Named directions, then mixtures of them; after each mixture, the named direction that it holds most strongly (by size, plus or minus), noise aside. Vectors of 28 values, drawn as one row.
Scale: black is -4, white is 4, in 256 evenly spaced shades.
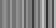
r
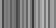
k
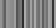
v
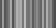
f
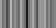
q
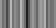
q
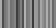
k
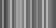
f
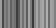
k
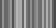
f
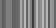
k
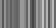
k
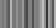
r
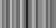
q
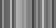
f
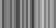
k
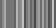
v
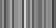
f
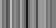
q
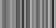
v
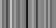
q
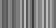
k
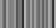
v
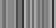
v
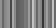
r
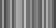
f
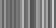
v
